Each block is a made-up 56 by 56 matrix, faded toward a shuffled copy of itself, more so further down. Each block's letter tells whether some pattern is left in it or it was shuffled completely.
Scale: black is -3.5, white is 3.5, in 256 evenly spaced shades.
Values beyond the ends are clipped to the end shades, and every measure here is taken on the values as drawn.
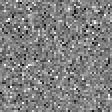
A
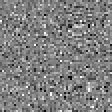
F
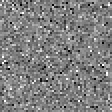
A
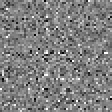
F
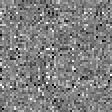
F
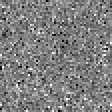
A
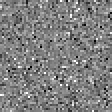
A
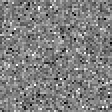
A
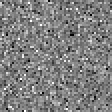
A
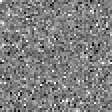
A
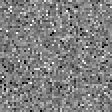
A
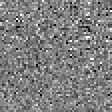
F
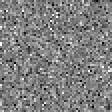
A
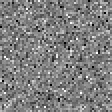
A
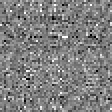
F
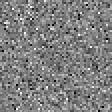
A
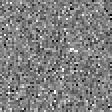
A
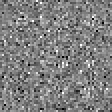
F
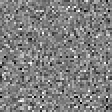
F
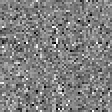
F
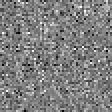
F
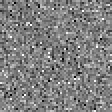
A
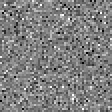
A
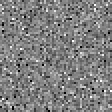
A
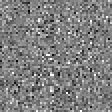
F
